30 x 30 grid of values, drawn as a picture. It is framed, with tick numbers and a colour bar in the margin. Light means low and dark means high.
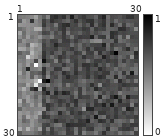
Roughest part: middle left. Odd patch: rougher, in the middle left. Seam: vertical, 20% of the way across, the right part higher.
